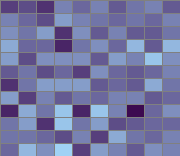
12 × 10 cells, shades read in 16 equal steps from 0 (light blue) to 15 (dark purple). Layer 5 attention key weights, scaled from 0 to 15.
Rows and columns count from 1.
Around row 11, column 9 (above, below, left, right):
8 5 7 6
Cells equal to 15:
1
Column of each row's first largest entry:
3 3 4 4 2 5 1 2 8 3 6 5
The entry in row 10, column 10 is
8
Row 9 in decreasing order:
15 13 13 8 7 6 5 3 1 1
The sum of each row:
84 70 73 65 54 81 67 74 72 70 73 56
